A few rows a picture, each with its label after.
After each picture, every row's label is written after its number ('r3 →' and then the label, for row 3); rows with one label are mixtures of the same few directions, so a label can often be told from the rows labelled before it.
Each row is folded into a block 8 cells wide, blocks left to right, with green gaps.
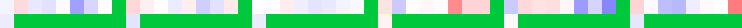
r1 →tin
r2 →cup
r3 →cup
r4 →tin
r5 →tin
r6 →tin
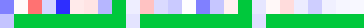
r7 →cup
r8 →tin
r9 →cup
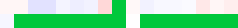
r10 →tin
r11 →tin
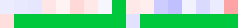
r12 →cup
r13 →tin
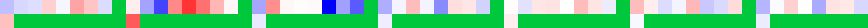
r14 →cup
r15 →cup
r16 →tin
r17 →cup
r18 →tin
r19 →cup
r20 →cup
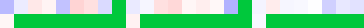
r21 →cup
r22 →tin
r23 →tin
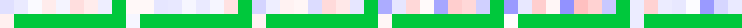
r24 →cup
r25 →tin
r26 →cup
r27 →cup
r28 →cup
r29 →tin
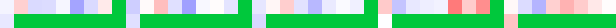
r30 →tin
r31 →cup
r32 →cup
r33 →tin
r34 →cup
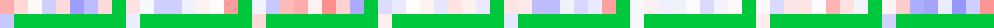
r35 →cup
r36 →tin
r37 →tin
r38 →cup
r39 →tin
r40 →tin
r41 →tin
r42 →tin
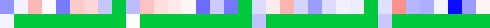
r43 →cup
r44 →tin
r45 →cup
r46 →tin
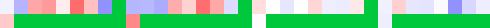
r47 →tin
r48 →cup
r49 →cup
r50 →tin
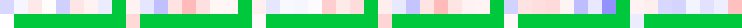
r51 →cup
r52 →cup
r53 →tin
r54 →cup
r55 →tin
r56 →tin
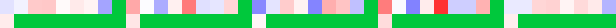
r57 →tin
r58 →cup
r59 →cup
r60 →cup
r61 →tin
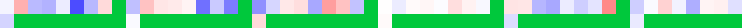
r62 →tin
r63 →tin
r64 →cup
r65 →tin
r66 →tin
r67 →cup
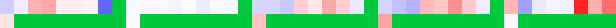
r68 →tin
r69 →tin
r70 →cup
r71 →cup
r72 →tin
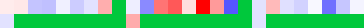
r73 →tin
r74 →tin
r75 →tin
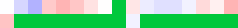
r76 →cup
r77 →tin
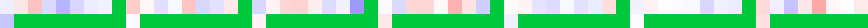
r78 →cup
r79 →cup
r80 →tin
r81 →tin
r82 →tin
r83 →tin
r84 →cup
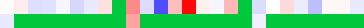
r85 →tin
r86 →cup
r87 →cup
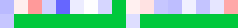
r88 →cup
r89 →tin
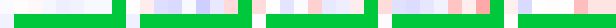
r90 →cup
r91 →tin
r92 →cup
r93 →tin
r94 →tin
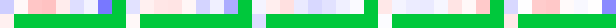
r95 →tin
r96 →tin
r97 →cup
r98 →tin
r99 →tin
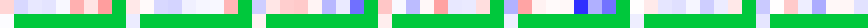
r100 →tin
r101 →tin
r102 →tin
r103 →cup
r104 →tin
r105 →tin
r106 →cup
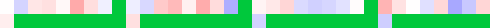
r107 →tin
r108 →tin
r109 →cup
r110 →cup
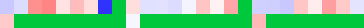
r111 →tin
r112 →tin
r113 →cup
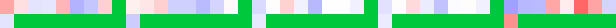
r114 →cup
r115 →cup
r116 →cup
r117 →cup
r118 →cup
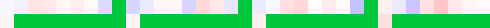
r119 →tin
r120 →cup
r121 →tin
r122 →cup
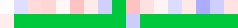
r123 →tin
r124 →cup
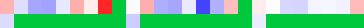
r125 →tin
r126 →tin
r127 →tin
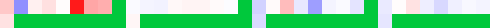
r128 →tin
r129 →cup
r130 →cup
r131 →cup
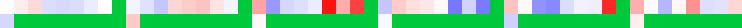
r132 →cup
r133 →cup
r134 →tin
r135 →tin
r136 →tin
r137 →cup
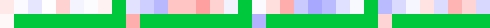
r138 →cup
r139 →cup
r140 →cup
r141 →cup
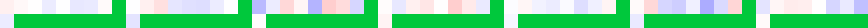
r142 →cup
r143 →cup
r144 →cup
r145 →tin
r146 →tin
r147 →tin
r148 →tin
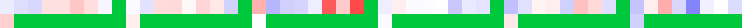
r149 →cup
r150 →tin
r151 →tin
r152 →tin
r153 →cup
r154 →cup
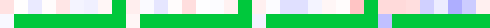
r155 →cup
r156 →cup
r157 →tin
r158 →cup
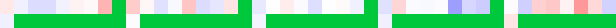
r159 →tin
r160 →cup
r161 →cup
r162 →tin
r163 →tin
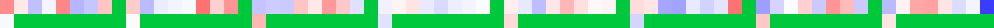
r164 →cup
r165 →tin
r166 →cup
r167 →cup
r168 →cup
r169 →tin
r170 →cup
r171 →tin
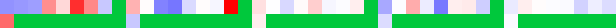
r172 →cup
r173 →tin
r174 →cup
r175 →cup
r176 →tin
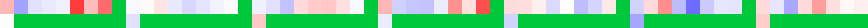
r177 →tin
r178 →cup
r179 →cup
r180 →tin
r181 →cup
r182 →cup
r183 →cup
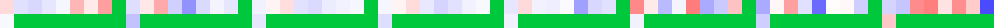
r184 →tin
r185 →cup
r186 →cup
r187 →cup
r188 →tin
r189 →cup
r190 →cup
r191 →tin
